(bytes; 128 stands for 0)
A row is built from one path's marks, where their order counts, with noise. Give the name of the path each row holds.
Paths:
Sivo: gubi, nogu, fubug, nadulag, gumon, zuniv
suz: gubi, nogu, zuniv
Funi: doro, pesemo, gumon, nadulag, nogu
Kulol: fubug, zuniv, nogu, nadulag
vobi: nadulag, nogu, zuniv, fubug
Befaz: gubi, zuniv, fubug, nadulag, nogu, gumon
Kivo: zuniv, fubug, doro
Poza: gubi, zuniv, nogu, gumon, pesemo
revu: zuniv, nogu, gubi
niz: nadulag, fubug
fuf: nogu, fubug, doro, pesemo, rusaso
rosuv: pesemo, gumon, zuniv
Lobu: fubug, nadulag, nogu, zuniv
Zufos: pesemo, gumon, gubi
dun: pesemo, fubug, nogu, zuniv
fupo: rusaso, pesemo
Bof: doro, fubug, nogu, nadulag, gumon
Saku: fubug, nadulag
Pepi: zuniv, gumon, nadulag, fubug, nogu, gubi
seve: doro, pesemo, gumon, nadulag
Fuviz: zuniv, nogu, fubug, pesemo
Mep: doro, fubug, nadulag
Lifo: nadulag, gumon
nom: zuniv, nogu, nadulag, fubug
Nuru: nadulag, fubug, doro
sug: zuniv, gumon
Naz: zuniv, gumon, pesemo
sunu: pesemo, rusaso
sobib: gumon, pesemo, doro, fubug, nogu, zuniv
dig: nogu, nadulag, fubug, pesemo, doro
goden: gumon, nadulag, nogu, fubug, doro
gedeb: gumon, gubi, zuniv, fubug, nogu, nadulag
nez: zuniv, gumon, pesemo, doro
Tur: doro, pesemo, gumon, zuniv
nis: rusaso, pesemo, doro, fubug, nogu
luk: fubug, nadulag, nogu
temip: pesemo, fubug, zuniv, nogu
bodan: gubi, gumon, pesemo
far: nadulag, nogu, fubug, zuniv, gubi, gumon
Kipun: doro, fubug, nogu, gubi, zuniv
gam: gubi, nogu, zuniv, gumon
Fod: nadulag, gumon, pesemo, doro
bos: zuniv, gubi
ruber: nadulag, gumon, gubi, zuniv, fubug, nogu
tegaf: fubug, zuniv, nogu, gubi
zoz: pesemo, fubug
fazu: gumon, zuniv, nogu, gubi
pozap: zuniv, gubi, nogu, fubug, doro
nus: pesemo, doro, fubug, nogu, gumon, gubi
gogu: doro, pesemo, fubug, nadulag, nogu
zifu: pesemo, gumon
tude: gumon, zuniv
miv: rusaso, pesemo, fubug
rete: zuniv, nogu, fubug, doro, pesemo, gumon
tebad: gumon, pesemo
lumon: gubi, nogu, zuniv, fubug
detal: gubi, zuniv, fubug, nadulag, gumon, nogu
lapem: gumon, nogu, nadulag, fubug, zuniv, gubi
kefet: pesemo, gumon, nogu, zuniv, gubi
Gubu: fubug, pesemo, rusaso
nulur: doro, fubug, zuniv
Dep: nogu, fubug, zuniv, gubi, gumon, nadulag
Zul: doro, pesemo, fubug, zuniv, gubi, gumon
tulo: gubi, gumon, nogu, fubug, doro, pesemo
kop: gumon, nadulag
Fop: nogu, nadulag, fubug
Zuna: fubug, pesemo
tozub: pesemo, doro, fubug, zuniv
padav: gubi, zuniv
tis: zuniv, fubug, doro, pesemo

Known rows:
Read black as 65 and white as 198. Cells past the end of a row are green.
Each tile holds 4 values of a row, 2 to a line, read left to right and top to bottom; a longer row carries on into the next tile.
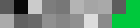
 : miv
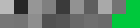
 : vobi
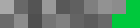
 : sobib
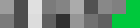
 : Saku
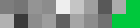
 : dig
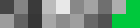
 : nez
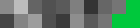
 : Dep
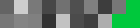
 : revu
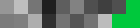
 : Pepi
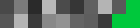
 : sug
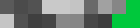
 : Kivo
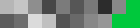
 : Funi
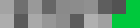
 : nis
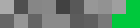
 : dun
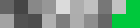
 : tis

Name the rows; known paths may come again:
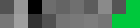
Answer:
Zul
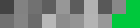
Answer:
bodan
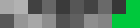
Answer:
Befaz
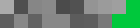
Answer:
dun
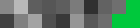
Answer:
Dep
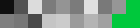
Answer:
fupo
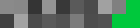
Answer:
Sivo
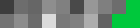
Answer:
zifu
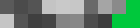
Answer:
Kivo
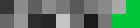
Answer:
padav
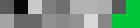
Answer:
miv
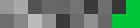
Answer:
Bof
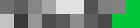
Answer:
Nuru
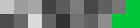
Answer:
gedeb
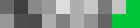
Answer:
tis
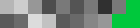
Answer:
Funi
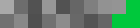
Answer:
sobib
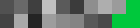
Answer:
rosuv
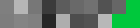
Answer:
tegaf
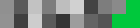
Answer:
Mep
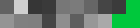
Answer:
nus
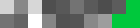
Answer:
luk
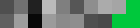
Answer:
Tur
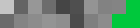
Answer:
temip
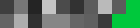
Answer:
sug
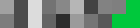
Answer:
Saku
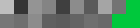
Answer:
vobi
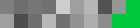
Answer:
tulo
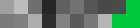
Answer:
Pepi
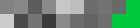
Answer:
pozap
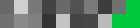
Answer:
revu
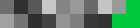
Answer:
nulur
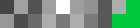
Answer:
Fod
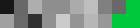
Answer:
fuf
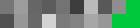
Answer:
Poza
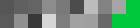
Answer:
Naz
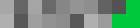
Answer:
nis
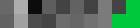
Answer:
far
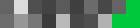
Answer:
fazu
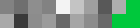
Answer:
dig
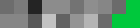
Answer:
rete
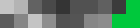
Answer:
detal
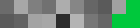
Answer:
seve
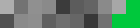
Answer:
Lobu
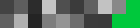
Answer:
tude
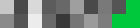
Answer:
Fop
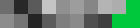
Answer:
tozub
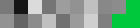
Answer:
Zuna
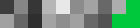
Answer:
nez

